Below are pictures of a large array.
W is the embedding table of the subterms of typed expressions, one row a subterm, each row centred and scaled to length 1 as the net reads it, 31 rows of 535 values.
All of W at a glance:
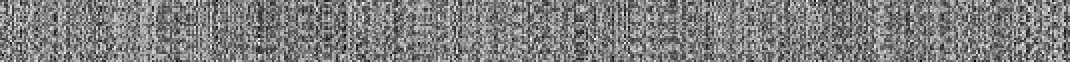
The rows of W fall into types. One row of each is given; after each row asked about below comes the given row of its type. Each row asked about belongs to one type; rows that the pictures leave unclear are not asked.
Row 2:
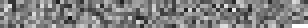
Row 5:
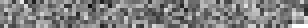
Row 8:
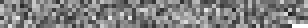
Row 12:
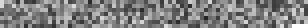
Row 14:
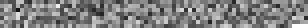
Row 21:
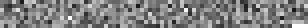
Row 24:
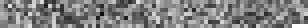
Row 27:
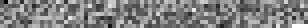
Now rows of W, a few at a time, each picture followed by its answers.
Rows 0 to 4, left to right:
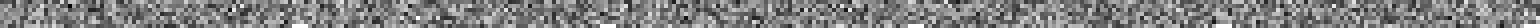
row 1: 2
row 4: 5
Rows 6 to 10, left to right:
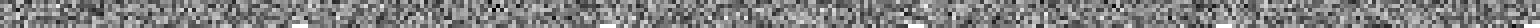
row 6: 14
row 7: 12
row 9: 12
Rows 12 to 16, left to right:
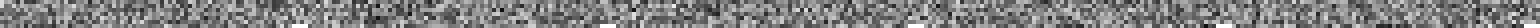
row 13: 24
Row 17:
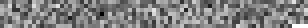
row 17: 8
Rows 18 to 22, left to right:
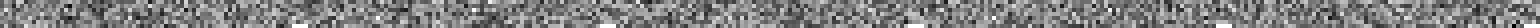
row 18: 5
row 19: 14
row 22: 8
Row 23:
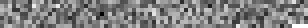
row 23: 8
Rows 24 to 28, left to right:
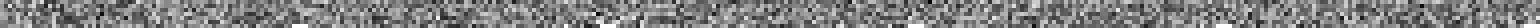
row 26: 14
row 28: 27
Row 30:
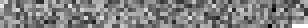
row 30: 21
